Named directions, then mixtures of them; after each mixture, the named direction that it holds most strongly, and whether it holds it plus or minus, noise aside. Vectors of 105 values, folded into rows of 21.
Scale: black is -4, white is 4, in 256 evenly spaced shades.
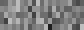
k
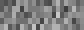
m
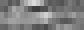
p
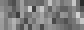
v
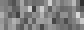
v, plus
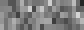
v, plus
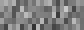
m, minus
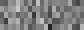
k, plus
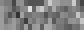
v, plus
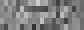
m, minus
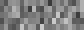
v, minus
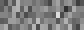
m, plus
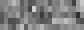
v, minus
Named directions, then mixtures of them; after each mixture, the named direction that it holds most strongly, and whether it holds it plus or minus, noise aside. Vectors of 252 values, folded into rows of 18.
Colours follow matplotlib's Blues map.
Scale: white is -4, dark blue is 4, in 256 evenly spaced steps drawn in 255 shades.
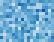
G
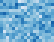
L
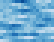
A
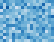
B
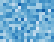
G, plus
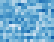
G, plus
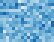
L, plus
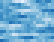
A, minus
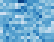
L, minus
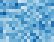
L, plus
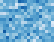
L, minus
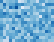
L, plus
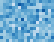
G, plus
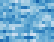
A, minus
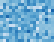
G, plus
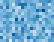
G, plus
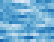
A, minus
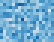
G, plus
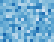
G, minus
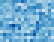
G, minus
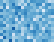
B, minus
